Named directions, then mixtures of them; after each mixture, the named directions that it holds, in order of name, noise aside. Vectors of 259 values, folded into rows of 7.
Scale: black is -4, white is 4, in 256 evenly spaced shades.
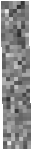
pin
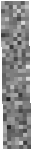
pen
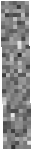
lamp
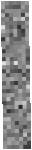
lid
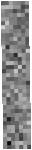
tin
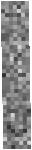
lamp, pen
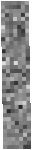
lid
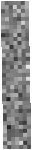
pen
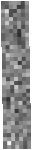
pin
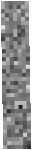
lid, pen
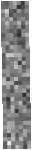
pin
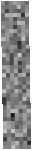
lamp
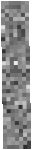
lid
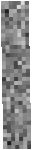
pin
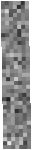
pen, pin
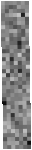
lamp, lid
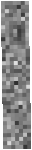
lid, pin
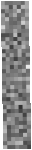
lid, pen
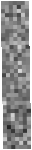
lamp, pen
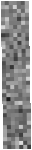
pen, tin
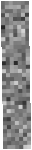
lid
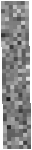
pen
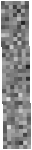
pen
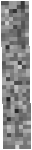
pin, tin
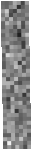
pin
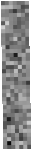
tin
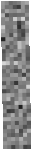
lamp, lid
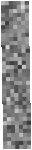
pin, tin
